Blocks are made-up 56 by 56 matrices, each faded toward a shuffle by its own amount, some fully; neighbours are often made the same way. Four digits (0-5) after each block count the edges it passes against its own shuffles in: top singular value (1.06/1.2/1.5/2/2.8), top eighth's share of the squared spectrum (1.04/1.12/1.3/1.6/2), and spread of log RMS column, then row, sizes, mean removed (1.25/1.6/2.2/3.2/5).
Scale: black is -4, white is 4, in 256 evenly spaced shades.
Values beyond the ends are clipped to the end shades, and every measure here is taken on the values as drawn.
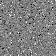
0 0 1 0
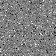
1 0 0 0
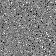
0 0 0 0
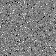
0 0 0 0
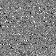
1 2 0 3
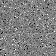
0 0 0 0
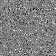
1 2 0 2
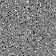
0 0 0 0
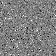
0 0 0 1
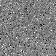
0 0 0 0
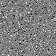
2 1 0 0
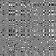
5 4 3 3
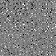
4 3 1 2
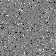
1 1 0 0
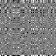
5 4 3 3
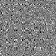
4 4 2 2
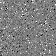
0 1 0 0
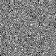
3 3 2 1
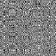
4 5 3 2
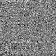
3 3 1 1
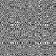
4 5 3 3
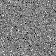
2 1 0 0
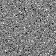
0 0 0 0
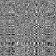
4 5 3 3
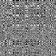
4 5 3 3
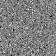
2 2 0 0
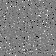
2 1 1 0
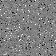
2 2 0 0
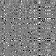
4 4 2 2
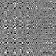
4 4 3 3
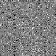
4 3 1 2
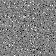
1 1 0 0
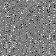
3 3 2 0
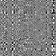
4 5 3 2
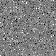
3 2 0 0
